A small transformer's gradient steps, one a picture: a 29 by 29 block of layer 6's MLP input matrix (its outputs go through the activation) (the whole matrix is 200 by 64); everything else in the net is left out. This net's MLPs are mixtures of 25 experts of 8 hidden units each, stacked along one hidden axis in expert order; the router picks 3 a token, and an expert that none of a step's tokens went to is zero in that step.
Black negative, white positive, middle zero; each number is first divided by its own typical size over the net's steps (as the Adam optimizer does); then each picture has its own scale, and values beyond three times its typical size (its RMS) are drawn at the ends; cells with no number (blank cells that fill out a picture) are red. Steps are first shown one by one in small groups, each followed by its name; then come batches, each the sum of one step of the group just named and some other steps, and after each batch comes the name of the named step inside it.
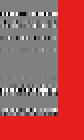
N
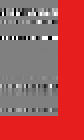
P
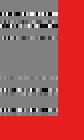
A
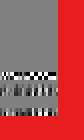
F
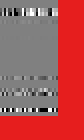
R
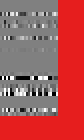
N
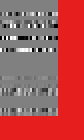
A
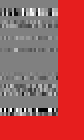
R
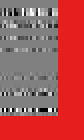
R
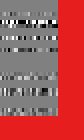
A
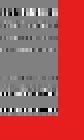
R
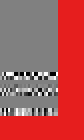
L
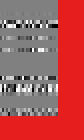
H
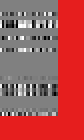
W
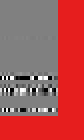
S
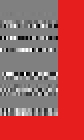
L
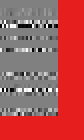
L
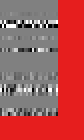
H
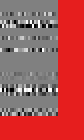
W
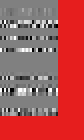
S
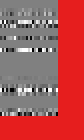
W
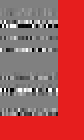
S
